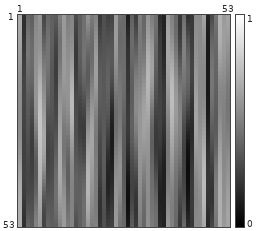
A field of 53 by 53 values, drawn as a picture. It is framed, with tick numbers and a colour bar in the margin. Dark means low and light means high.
Grain: streaks running down. Slope: none. Stripes: upright, repeating 8 times. Average level on the scale: 40%.
